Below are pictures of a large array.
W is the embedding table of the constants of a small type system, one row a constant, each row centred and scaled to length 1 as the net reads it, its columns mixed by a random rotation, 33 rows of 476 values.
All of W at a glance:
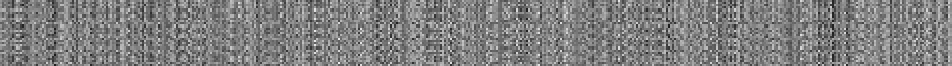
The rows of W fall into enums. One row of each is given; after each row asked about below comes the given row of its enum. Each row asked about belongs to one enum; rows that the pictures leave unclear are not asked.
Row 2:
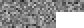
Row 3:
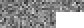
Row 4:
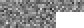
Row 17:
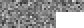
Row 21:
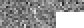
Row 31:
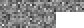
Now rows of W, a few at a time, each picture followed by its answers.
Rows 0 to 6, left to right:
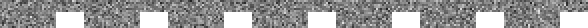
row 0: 17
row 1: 3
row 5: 4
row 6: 21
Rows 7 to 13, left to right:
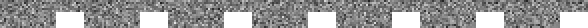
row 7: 3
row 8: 3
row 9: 4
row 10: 17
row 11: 31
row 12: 2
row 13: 2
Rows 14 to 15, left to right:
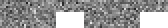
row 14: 21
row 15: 4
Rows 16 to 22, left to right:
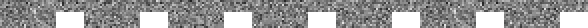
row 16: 21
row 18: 2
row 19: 31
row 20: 4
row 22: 4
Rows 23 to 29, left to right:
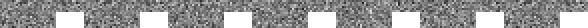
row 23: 17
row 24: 17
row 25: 31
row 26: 4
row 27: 21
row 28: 3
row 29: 17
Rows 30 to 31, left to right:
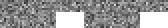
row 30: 3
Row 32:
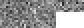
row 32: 21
